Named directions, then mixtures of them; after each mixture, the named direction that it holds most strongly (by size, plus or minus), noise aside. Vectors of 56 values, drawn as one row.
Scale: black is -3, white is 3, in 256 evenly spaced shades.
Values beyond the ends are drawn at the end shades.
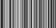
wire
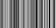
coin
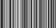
wire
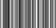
coin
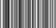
wire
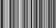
wire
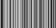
wire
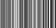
coin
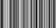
coin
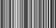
wire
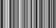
wire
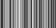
wire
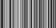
wire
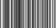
wire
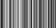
wire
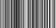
wire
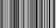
coin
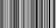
coin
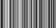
wire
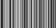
wire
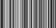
wire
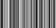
coin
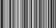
wire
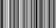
coin
